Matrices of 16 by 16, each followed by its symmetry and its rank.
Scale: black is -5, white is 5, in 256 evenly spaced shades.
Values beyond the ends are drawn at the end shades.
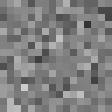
antisymmetric, full rank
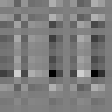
neither, rank one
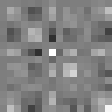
symmetric, rank three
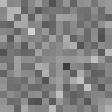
symmetric, full rank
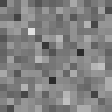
symmetric, full rank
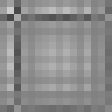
symmetric, rank one
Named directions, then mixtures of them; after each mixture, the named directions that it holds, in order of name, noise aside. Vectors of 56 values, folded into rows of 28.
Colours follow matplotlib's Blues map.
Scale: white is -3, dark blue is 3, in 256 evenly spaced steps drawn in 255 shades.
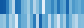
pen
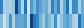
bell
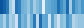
pen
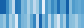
pen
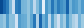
pen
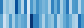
bell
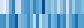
pen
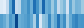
pen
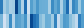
bell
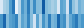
bell, pen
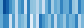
bell, pen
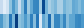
bell, pen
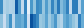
bell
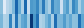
bell, pen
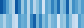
bell, pen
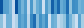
bell, pen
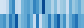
pen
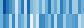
bell, pen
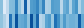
bell, pen
